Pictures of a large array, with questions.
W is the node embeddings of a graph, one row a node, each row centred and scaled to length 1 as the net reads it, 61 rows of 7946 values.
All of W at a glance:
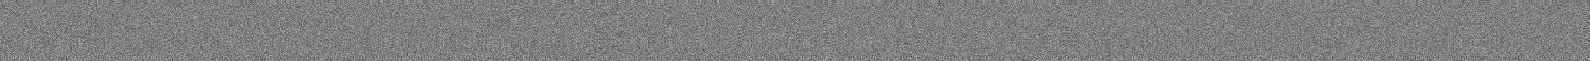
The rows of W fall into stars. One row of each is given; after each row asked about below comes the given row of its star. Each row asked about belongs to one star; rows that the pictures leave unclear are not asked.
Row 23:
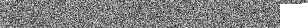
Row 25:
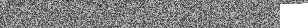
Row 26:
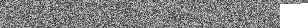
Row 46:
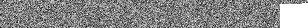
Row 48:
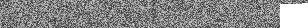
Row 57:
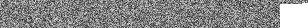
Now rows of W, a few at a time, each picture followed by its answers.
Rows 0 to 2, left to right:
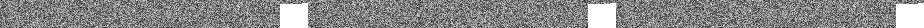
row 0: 57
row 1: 48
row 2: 57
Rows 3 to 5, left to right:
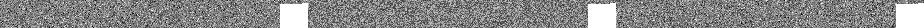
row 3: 46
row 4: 57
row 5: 48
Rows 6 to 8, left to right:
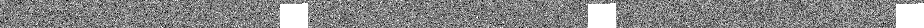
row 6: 25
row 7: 23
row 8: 48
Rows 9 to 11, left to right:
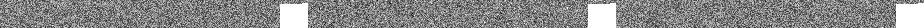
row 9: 46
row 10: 57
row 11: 23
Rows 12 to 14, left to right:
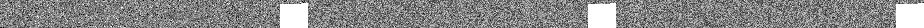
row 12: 26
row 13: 25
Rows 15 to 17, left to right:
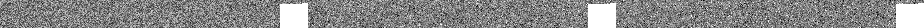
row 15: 57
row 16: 48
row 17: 46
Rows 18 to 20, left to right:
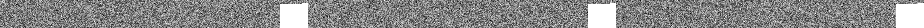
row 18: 25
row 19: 23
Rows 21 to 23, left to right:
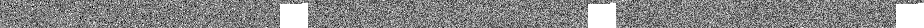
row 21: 23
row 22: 25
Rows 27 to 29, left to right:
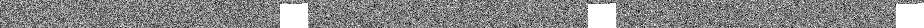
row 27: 57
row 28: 48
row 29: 26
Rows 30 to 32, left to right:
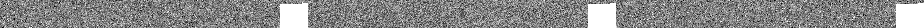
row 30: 57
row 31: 48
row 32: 26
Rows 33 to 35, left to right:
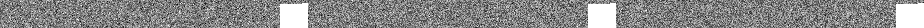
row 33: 57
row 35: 25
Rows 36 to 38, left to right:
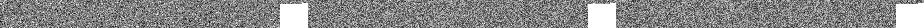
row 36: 25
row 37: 57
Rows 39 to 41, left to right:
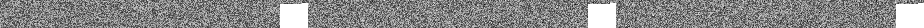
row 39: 26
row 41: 57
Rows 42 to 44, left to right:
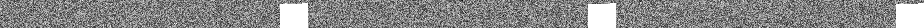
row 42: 57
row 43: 26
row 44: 46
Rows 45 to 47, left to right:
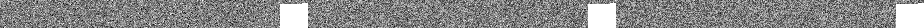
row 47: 26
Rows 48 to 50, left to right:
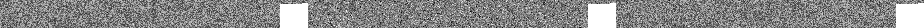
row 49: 25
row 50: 48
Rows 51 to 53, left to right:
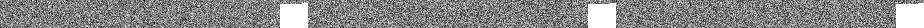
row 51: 25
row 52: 26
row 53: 46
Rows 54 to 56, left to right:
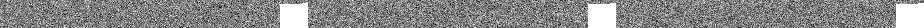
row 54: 46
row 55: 48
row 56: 23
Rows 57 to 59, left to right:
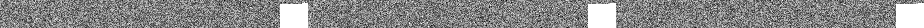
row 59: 23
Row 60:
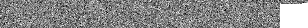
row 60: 48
